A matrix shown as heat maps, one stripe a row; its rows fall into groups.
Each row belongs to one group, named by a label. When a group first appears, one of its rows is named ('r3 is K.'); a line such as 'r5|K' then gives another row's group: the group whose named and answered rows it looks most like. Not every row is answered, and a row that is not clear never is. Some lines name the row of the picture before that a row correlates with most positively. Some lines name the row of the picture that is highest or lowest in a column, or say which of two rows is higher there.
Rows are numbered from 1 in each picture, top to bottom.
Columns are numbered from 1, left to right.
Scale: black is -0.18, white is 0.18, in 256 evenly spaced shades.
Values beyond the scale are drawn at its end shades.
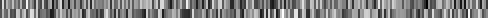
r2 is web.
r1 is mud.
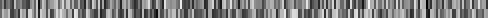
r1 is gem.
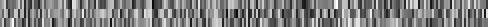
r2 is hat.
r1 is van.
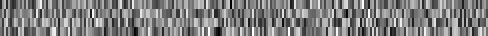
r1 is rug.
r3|hat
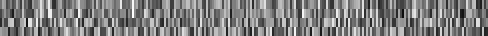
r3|web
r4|hat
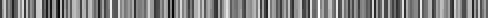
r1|rug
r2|rug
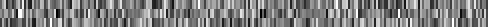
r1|van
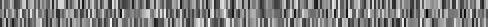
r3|rug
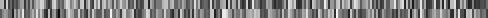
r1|hat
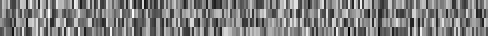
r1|web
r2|van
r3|web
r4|gem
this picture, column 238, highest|2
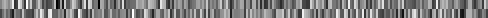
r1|rug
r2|gem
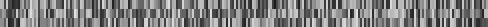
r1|hat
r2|web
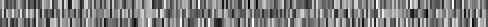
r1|van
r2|mud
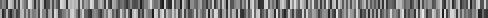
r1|web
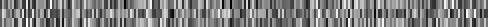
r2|van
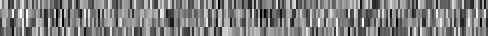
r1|hat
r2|mud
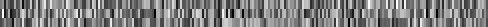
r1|gem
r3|gem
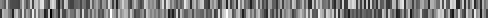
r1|hat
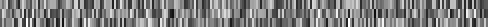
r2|van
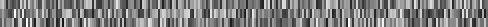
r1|web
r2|hat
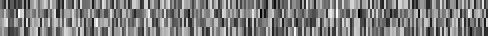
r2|gem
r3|hat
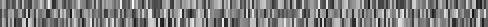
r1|van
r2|rug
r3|web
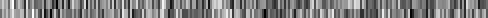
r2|mud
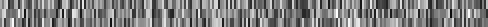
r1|hat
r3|van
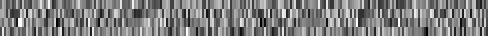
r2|web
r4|mud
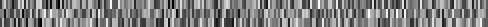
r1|rug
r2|gem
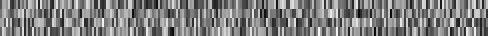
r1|web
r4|van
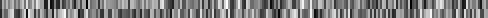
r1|mud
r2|web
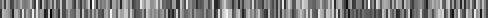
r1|mud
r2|mud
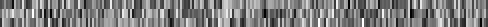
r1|gem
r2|mud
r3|mud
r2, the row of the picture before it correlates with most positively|2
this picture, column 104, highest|3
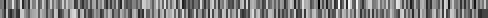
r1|gem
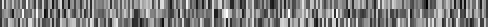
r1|mud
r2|mud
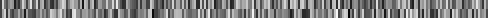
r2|rug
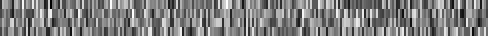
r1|mud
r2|gem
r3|van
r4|rug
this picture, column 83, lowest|1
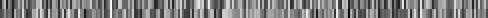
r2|gem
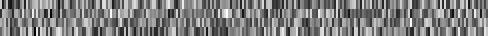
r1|hat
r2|mud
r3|rug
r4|web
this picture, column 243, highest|4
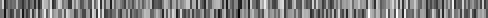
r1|van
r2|gem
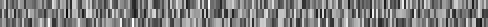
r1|rug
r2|web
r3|van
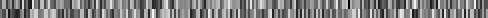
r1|van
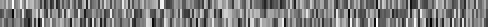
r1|mud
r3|van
